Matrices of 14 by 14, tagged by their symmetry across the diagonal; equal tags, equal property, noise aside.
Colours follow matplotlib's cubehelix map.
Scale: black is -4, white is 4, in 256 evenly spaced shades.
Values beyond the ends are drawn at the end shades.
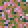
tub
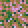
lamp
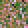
tub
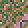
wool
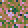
lamp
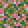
wool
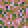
tub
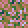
wool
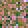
lamp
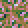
lamp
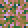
lamp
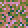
tub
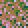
lamp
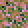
wool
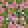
lamp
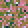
tub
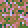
tub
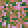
lamp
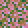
wool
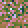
tub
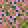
wool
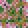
wool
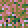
tub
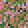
tub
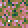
tub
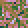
lamp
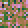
lamp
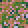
wool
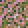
wool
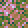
wool
